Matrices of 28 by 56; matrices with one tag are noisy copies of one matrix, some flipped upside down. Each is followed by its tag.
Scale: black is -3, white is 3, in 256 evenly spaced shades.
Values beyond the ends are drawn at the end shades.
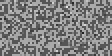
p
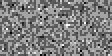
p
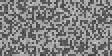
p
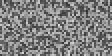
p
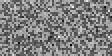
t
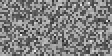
t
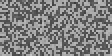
t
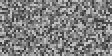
t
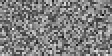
t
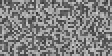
p
